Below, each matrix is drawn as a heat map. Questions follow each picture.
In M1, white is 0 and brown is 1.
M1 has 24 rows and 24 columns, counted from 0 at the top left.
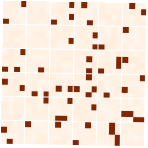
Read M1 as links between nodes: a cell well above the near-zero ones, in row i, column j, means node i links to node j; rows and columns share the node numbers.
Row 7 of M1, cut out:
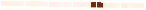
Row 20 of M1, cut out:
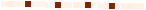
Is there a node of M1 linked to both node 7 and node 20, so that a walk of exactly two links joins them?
no
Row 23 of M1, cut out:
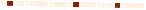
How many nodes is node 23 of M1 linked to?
3
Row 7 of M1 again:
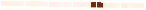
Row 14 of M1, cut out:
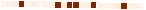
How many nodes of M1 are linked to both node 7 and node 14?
1
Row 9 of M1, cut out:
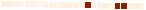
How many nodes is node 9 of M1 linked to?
3
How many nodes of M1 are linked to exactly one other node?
10
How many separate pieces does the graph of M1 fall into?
1
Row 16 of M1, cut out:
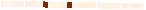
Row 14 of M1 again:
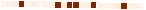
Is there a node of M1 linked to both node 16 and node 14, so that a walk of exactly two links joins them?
yes
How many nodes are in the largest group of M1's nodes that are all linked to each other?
3
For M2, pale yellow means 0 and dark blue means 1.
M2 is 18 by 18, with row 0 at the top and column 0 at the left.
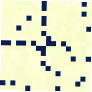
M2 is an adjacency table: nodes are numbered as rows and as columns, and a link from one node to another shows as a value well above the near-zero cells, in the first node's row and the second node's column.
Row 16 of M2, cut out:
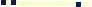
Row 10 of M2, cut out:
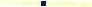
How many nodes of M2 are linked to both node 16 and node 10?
0
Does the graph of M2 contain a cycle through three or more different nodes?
no
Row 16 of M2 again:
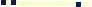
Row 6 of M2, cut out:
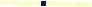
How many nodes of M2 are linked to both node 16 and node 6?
0
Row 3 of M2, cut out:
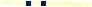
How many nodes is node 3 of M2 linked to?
2
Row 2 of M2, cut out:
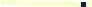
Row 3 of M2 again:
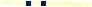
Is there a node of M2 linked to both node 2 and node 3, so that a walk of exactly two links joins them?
no
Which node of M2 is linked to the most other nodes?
node 8
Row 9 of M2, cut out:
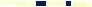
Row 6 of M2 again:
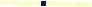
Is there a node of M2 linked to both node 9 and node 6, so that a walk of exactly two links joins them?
yes
